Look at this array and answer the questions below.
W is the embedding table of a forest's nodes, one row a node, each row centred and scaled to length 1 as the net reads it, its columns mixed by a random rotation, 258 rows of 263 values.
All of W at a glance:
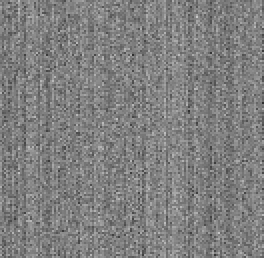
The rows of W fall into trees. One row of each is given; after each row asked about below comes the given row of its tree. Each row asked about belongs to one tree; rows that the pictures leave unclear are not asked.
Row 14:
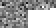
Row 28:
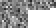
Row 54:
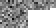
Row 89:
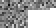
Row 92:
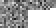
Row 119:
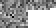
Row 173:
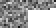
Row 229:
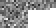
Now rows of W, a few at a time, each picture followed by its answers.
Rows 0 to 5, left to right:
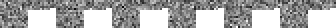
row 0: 28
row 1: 173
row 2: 173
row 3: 92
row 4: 89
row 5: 14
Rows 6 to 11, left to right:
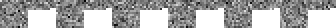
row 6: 28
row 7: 119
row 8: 173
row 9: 92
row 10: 14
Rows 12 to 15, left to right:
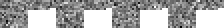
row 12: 89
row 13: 173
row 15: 92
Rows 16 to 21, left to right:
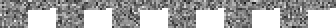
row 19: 92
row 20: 92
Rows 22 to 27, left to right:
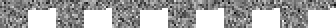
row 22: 229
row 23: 92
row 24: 173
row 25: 229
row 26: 229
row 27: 28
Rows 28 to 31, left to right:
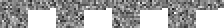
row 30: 229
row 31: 28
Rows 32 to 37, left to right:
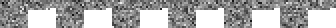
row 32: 14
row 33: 92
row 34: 173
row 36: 54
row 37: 173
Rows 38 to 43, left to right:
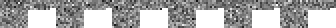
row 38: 54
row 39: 229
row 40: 173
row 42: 54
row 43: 173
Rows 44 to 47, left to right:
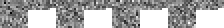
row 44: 229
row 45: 28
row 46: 173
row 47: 92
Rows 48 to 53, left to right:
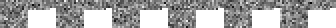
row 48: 229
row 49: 173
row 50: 54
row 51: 173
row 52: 89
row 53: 92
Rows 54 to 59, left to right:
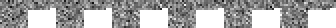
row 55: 54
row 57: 229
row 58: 28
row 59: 92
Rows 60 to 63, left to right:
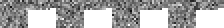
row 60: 173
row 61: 229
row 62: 28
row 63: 92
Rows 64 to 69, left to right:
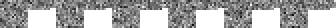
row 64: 119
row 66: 54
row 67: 89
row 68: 229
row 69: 28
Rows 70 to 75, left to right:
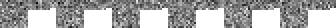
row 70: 54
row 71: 14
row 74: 14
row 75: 28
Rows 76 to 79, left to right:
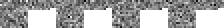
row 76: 173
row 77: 119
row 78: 173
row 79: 119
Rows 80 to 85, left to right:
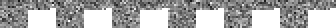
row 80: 54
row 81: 14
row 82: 14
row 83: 92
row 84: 89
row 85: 173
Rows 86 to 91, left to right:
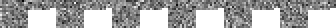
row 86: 92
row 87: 54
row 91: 28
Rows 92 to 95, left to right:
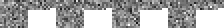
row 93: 173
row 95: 14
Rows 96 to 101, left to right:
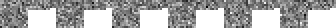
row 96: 28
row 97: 54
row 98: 28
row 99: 92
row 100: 28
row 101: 92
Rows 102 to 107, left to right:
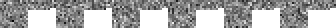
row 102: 173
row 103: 54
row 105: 28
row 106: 92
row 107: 28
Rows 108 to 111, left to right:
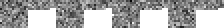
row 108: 54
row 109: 229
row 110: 92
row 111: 28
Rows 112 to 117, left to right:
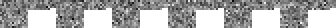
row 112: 28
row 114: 54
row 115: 173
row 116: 54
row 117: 92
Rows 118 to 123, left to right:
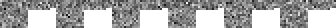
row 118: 28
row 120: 28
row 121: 54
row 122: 14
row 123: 173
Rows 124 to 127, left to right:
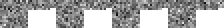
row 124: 173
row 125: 173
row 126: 229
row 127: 54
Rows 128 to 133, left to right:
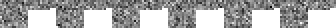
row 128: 28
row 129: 173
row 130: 54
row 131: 173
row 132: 28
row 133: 92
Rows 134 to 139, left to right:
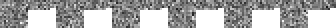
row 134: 92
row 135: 89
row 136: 229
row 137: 173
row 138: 54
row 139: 28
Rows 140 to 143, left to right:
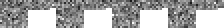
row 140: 54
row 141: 229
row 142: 92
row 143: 28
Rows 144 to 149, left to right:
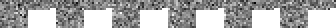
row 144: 14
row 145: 54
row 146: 92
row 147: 92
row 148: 92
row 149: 173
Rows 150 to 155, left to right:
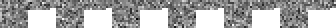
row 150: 92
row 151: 229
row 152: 28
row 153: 89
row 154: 229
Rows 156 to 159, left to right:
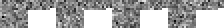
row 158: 92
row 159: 89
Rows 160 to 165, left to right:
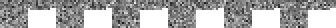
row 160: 54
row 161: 54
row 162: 89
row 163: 14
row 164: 28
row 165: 92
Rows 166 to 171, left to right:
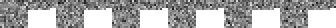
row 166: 92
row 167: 14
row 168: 173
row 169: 173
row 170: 229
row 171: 89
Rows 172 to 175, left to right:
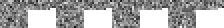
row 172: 173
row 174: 28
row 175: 89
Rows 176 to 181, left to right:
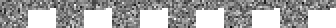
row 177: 89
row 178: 14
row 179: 229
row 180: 89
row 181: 28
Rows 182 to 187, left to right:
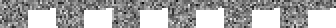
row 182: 28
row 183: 14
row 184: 92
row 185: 28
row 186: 229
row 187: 89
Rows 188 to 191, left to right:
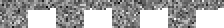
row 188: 28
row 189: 173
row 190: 14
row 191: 229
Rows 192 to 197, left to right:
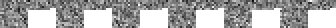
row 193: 28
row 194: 229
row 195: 92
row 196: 119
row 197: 92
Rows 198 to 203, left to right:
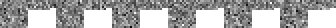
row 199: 28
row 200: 28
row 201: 229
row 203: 89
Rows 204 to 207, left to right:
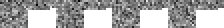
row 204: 54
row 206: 229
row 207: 28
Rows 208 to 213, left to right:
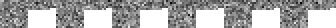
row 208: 89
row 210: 89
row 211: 14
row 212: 92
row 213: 54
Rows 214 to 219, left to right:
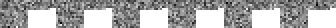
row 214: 89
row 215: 229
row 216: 92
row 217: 54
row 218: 14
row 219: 54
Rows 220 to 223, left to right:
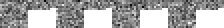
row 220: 92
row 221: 92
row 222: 14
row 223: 92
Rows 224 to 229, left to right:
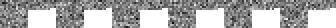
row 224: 14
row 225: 92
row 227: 229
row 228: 173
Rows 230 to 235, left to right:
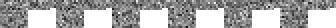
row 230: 173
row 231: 173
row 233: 28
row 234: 14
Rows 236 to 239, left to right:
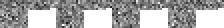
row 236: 54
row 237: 89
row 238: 28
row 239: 173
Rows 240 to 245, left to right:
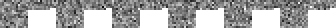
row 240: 89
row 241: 28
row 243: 92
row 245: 54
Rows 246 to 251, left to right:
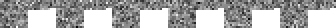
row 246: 89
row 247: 229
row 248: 173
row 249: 92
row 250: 28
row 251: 89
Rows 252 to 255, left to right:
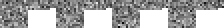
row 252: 28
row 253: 28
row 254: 89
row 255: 89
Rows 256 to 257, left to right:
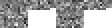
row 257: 92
